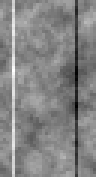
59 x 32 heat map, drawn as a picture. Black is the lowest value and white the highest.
Streaks run downward. The ninth with the lowest average is the middle right. Columns 5 and 26 differ from the columns beside them. On average the colour sits 50% of the way up the scale. The distribution is heavy-tailed on both sides.
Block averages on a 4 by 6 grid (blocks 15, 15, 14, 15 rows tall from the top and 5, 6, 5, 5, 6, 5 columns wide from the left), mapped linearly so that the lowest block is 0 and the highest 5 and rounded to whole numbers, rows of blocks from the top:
5 4 4 3 2 4 | 5 4 3 3 0 2 | 4 3 3 3 1 3 | 5 3 4 4 3 3
